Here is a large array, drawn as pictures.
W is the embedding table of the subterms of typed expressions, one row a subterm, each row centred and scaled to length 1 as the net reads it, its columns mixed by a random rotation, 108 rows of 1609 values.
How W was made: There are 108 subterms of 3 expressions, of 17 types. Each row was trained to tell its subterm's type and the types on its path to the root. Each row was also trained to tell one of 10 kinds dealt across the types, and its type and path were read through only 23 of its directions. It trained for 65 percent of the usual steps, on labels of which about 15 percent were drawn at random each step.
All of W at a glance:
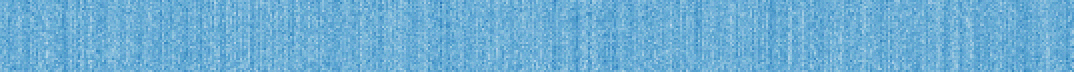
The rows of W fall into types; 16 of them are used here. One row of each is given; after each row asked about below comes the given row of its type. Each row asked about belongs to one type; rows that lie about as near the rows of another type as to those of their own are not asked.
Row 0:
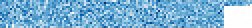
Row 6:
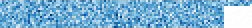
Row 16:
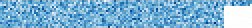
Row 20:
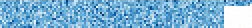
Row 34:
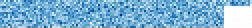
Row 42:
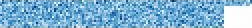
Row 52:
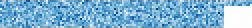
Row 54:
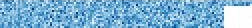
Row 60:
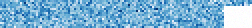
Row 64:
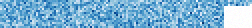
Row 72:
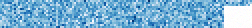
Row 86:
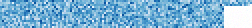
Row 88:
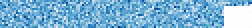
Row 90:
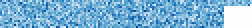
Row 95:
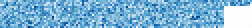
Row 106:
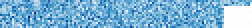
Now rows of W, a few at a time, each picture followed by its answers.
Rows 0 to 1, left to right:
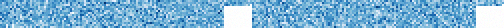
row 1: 6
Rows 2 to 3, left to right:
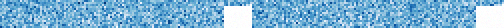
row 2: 52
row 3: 52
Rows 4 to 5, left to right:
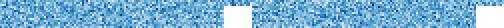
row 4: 95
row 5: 34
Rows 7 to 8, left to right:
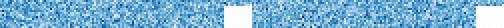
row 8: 54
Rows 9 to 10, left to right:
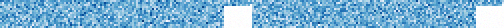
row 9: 0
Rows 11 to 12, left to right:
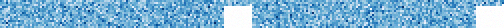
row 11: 90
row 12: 72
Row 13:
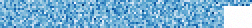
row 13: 64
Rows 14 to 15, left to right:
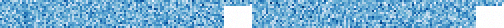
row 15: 60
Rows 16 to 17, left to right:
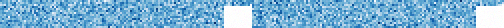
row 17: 60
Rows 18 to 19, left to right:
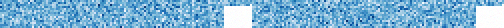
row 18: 88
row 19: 106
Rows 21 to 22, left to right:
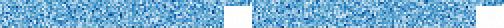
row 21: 34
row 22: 16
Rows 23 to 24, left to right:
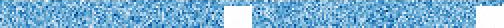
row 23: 54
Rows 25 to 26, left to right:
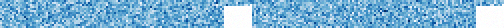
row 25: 90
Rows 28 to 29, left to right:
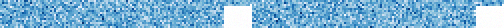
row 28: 42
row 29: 95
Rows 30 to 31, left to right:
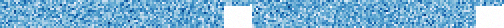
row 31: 42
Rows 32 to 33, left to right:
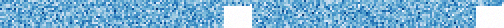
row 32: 42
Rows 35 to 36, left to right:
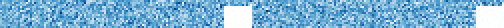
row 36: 95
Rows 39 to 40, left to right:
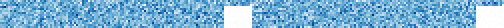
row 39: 88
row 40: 34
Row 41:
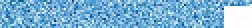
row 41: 64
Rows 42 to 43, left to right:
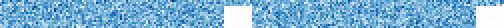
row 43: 90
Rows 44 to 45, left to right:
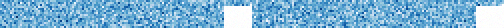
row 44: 60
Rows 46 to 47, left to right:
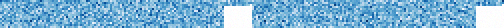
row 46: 0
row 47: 64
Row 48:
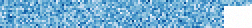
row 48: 72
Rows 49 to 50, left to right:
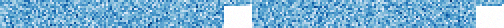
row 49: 72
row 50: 64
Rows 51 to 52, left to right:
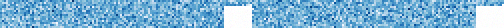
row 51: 86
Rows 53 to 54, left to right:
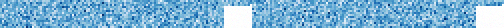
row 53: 16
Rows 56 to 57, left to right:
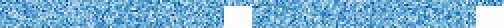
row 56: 20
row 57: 88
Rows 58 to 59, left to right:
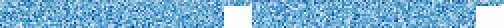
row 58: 60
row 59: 0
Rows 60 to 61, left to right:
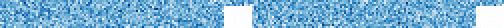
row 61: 64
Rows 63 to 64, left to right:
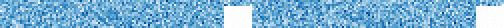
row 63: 42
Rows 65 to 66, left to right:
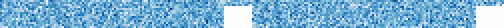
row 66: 72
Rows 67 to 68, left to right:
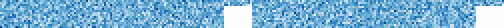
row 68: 42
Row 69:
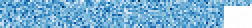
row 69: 106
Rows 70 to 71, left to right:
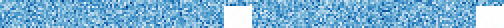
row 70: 6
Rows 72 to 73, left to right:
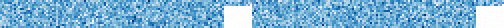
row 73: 20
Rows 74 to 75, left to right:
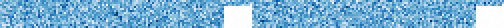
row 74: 72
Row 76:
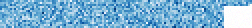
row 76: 86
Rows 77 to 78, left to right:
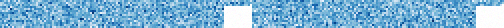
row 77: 34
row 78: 86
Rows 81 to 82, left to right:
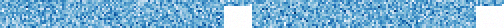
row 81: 86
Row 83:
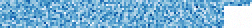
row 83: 52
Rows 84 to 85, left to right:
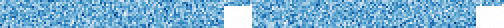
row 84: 52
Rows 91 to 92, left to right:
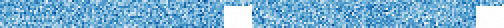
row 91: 86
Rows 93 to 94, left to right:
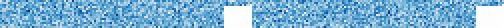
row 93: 86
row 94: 34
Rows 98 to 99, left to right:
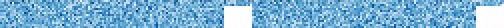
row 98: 20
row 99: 60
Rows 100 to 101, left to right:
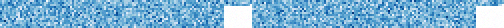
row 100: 64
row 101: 20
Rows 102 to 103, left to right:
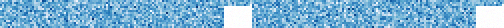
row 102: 20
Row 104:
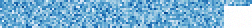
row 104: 20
